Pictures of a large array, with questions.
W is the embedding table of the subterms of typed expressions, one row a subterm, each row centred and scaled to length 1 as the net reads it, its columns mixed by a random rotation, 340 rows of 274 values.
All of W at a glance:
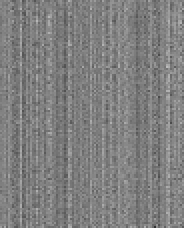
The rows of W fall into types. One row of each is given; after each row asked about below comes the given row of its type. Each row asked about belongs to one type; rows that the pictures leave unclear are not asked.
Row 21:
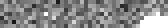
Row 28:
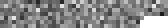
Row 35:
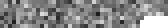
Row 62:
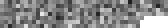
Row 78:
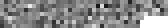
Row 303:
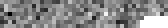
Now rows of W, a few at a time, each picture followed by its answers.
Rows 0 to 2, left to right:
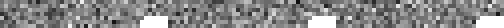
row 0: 28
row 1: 62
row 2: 28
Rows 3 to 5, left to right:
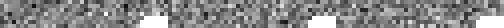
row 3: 21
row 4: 303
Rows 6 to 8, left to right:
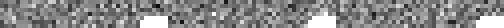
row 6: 78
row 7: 21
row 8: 303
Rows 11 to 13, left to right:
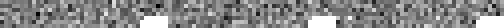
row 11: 62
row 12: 62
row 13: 28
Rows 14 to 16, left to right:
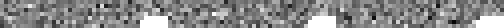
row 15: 21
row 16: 303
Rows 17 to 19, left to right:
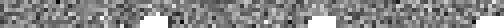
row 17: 303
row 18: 35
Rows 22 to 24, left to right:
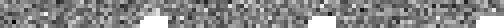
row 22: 21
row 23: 28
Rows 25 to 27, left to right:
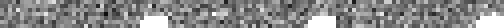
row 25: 78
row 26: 21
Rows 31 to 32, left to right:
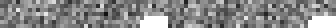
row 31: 78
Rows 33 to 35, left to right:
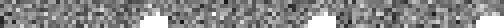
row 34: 21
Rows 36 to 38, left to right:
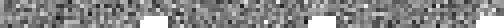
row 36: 62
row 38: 78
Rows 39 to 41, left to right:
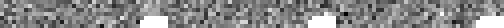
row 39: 35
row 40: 62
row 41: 303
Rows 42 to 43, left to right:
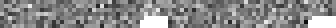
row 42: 78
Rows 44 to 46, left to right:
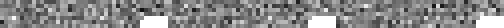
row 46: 78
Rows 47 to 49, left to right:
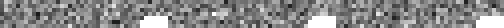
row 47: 303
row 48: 21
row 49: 62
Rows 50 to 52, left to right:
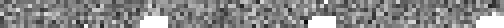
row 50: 78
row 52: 62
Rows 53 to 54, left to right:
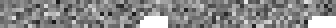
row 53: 21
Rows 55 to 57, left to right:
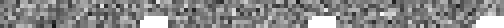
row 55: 78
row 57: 21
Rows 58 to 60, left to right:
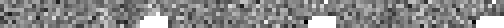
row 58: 303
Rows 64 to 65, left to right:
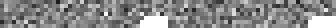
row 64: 21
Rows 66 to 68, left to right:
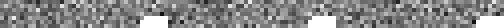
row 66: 28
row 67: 28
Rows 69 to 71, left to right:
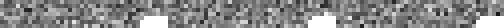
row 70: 62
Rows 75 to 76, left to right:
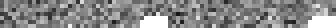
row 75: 28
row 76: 303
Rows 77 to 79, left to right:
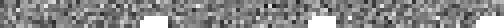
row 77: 78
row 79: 28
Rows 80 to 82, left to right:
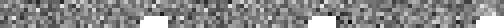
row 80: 28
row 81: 28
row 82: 35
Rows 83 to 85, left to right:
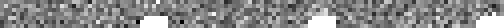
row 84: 21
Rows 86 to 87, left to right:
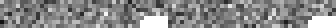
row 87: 303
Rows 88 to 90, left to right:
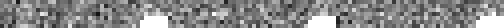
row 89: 21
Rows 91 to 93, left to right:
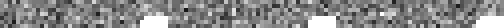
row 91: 35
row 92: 62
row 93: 21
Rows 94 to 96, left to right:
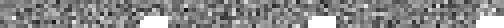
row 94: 21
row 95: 62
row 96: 78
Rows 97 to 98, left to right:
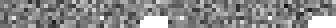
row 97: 28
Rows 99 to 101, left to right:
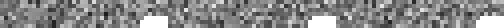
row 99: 28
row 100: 78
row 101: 28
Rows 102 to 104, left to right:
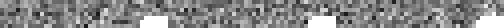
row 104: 303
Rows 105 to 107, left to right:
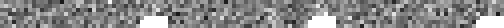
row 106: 303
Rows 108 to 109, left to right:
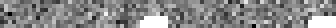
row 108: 303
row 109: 35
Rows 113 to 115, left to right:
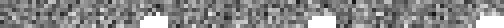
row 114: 62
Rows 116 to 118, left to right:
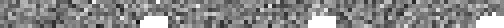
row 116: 35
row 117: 78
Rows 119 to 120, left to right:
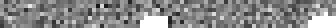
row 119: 78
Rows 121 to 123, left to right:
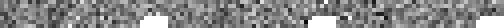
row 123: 28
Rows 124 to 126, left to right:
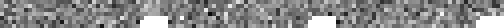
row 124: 35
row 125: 28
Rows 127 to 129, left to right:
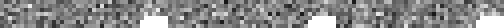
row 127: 78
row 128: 21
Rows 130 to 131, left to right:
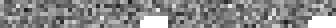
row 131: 303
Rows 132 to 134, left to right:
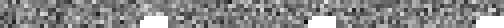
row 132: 35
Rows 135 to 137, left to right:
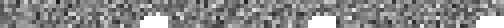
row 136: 28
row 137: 78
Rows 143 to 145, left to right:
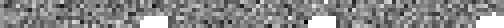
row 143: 62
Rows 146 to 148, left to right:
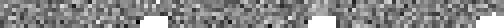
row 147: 35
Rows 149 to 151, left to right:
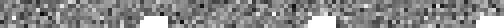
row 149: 28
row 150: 21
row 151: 78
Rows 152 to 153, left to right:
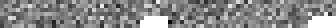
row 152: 78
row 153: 28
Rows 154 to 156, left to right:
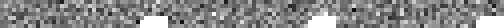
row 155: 21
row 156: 62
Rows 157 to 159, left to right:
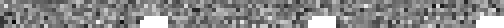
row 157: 35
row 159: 78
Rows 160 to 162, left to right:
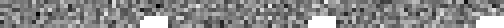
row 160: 62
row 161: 78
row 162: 62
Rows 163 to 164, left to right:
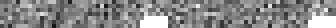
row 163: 78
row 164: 78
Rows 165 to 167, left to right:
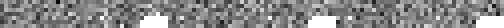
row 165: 303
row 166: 28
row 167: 28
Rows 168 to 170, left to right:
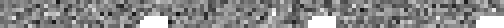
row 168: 21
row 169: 303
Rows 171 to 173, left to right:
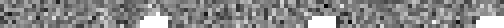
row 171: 303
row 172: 62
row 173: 35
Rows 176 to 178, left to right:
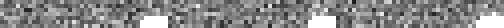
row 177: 78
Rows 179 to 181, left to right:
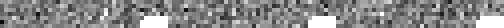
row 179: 303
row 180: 62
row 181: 78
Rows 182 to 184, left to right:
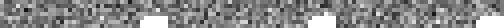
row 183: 62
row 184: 35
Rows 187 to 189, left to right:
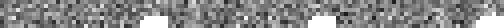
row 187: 78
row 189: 303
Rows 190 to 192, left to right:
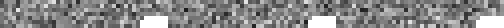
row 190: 78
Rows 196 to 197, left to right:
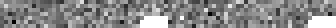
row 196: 21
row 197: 28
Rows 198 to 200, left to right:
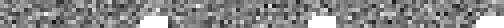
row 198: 21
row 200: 21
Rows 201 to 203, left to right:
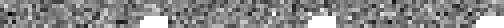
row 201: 303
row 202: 21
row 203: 21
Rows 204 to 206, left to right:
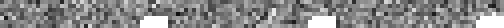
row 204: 28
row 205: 303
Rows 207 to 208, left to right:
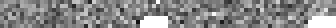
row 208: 21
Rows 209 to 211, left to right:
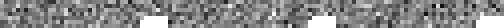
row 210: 303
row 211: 78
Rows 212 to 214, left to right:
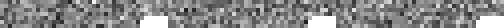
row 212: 35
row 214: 78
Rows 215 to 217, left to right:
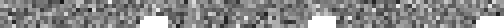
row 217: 28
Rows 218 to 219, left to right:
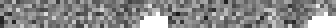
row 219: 303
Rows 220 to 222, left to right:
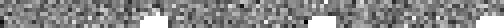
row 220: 78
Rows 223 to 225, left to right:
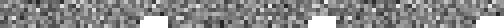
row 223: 28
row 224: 78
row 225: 28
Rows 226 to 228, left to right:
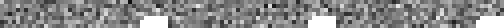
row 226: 62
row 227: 78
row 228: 303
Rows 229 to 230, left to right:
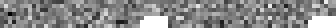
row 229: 303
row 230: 78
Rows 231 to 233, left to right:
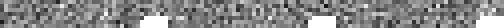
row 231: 303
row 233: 78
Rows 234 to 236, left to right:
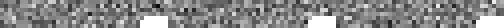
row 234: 78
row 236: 78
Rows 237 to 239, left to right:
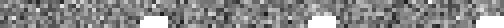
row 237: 28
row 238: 35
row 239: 35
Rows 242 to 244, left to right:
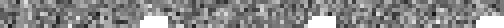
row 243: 21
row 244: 35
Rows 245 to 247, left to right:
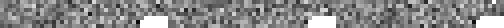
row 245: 35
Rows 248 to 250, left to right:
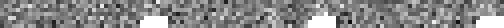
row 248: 78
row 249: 303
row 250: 35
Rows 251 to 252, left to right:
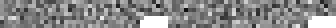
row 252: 62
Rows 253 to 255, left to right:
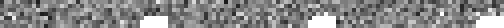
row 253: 28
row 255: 21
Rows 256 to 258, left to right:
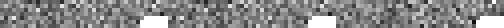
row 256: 28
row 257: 28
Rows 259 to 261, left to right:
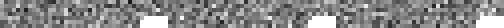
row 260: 28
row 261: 78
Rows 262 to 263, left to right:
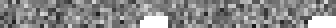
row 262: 35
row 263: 35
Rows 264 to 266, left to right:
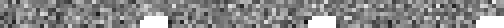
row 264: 35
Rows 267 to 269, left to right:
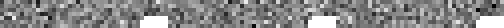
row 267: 28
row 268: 35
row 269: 62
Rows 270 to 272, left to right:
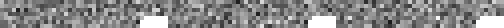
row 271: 35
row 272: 28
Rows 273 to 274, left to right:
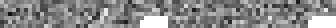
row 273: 303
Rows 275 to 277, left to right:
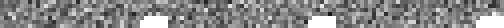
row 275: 28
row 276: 28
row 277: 62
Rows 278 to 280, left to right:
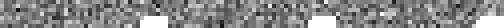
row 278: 62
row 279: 78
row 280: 21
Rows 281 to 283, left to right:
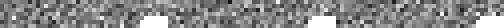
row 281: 28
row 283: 21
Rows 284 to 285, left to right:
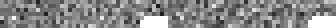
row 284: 28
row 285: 28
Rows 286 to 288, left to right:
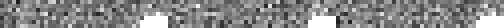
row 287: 78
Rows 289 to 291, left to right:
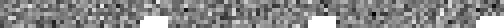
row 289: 78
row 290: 62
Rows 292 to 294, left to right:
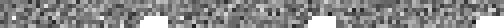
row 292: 28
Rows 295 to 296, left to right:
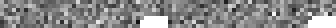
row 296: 21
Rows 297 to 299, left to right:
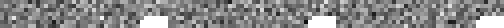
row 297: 28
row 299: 303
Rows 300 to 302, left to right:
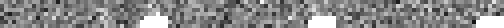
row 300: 303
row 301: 35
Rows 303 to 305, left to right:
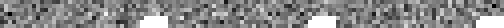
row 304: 21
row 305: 62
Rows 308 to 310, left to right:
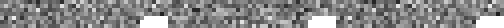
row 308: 28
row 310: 28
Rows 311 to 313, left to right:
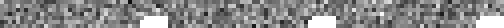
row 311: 62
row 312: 35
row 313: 78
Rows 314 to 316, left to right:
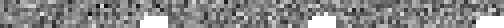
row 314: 78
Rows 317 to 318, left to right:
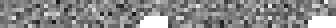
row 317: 21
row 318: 78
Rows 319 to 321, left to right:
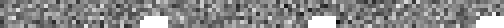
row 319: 78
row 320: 62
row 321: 28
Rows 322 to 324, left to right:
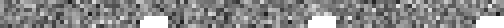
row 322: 35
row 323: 35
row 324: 28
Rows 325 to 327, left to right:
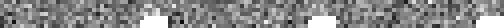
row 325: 78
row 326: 35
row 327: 35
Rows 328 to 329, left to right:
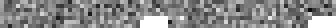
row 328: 62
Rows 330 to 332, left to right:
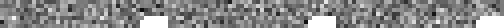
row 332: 35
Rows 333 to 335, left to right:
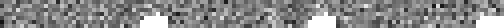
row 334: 303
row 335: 78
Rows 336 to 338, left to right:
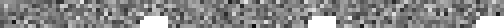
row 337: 35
